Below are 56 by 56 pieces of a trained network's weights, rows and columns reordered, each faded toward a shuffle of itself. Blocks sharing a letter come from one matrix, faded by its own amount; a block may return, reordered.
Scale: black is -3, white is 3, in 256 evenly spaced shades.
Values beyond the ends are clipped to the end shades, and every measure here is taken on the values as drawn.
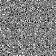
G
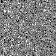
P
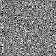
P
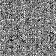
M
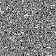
G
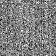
M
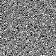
P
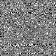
G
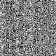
M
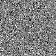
P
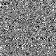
G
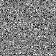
G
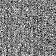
M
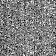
M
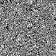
P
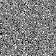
P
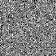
P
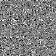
G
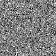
P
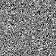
P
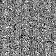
M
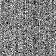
M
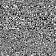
G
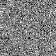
G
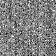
M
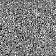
G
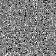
P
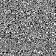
G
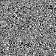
G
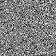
P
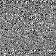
G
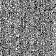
M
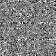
G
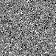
P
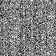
M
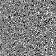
P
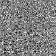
G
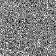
P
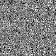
P
